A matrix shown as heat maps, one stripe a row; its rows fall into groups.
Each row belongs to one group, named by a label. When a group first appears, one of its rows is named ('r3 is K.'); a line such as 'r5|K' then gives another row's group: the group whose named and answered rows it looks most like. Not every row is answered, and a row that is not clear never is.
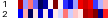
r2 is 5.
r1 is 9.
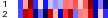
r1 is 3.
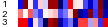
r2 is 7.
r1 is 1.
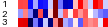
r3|5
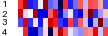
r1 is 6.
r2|9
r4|5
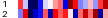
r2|5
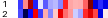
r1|3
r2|5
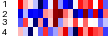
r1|9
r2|5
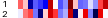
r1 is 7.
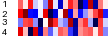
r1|7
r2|6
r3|1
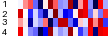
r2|9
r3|6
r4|7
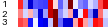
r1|7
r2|1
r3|9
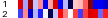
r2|5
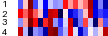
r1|3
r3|1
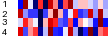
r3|1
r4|7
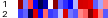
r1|9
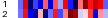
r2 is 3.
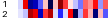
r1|5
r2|1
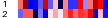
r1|6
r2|3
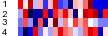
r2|5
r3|3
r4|5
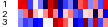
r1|9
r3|5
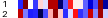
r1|1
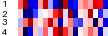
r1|6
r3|1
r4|5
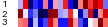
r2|7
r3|7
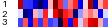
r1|7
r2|5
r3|6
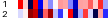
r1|6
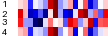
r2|9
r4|1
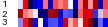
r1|5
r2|9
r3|3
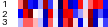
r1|6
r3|3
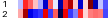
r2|6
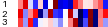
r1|9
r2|7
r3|7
